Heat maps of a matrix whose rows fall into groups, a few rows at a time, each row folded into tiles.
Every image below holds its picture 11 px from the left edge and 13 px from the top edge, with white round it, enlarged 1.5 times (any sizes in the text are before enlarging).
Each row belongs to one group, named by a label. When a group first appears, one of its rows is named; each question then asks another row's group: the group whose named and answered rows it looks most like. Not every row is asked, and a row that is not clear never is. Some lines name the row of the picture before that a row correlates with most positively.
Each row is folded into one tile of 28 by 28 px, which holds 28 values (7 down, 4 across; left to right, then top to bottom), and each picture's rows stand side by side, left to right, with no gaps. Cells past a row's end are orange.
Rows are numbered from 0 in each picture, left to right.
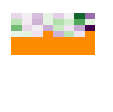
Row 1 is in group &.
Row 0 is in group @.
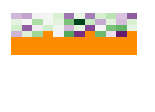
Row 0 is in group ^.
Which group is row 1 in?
&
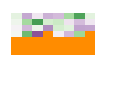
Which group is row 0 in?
&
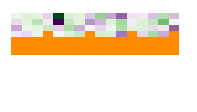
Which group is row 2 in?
&
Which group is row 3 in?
&
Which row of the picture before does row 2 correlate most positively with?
0
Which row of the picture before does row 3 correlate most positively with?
0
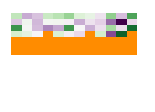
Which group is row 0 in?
@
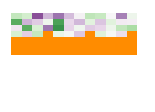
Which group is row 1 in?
@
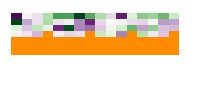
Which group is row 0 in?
@
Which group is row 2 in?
&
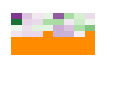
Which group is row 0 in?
@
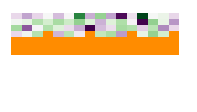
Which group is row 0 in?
^
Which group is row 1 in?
&
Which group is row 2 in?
&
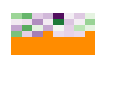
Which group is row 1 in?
@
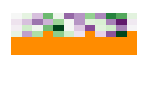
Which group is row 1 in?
@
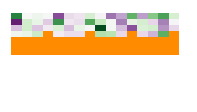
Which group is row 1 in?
@
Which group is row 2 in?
@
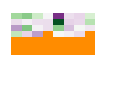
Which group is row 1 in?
@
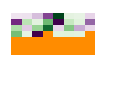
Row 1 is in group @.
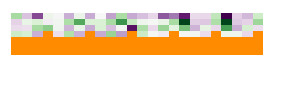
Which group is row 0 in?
&
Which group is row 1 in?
&
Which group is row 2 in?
&
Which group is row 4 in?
@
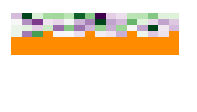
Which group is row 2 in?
@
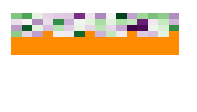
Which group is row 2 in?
&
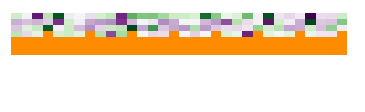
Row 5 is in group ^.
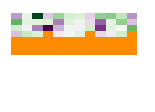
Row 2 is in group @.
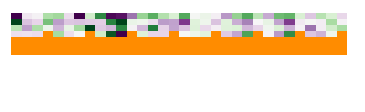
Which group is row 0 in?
@
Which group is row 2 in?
&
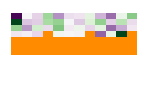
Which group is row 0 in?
@
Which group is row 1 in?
@
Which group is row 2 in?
^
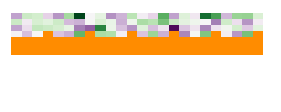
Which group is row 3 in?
&
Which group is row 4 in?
^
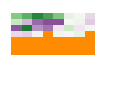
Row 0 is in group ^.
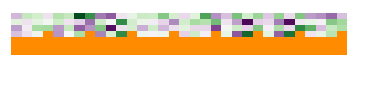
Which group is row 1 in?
^
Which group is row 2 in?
^
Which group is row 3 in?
^
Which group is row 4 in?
&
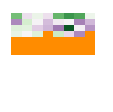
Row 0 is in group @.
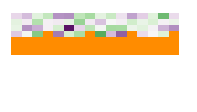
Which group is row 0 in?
^
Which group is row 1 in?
^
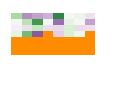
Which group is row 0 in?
&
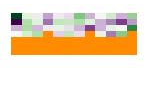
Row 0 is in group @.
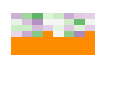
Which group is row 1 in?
&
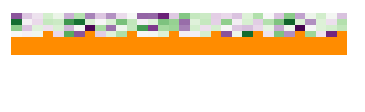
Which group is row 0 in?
@
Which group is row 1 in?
&
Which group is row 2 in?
^
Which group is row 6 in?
&
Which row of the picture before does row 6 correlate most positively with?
1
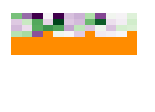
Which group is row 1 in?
@
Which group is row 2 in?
@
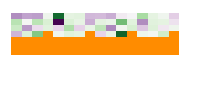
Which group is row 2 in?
^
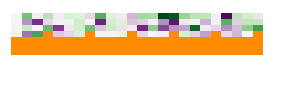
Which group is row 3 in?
^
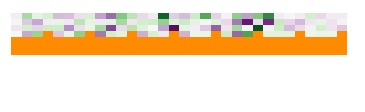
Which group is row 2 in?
^
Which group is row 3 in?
&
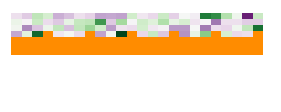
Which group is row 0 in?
^
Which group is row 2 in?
^
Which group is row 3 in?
&
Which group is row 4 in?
^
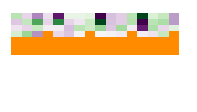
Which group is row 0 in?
&
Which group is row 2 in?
@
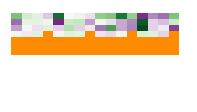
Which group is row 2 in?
^
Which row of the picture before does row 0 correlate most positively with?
3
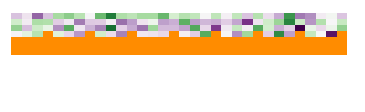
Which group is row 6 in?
&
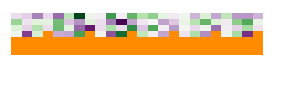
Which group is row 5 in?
&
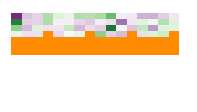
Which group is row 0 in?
@
